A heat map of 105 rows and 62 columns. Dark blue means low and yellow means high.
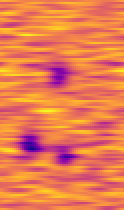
There is no overall slope. Streaks run across, left to right. Three dips sink into the field. The values are skewed, with a long tail toward low values.
